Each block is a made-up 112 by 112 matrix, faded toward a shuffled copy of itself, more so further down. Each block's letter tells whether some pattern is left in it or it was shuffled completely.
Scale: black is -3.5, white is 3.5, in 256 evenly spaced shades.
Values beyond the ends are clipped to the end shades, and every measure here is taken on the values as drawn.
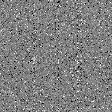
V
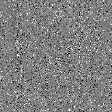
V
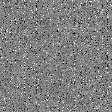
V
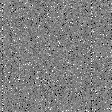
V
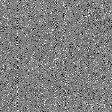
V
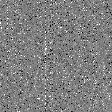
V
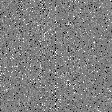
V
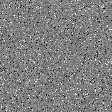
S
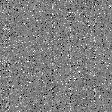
V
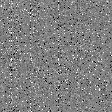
V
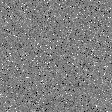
S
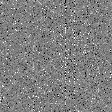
V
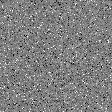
S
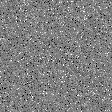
S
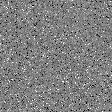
S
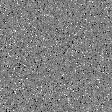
S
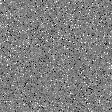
S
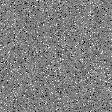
V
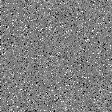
V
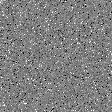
S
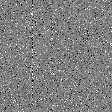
V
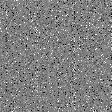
V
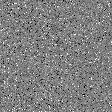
S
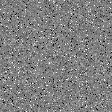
V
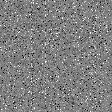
V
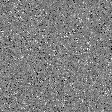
S
